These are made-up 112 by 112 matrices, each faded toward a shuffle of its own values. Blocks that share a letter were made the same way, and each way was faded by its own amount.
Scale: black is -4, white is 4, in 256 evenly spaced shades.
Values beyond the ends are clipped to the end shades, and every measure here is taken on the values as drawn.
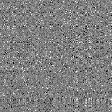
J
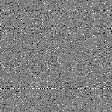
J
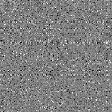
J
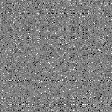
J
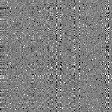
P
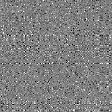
J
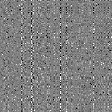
P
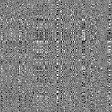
P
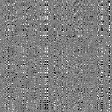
P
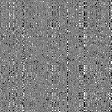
P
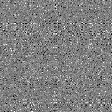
J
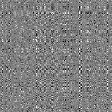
P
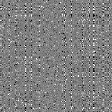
P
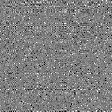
J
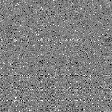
J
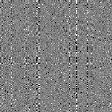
P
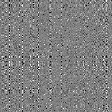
P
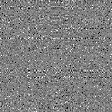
J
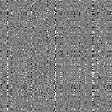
P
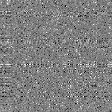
J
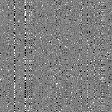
P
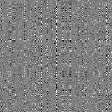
P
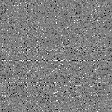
J
